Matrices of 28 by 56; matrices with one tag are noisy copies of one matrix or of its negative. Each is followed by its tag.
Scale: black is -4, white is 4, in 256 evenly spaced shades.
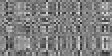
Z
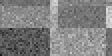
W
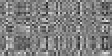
Z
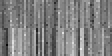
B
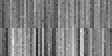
B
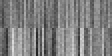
B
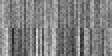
B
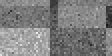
W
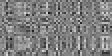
Z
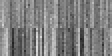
B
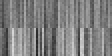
B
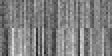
B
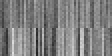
B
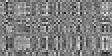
Z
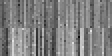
B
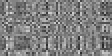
Z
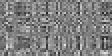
Z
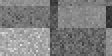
W
